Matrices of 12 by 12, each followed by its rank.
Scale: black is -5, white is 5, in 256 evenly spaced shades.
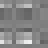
one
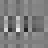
one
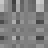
one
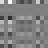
one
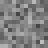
full rank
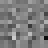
two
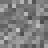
full rank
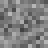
full rank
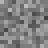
full rank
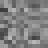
two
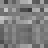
two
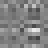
two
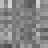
two
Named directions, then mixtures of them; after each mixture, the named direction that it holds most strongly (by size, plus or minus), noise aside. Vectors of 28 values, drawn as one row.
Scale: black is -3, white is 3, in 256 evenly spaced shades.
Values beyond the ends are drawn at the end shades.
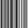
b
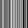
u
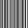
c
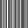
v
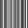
c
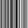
b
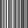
v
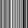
u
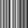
b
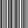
v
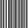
v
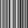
b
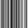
u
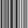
b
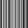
u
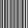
c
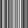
u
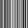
u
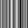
b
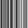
b
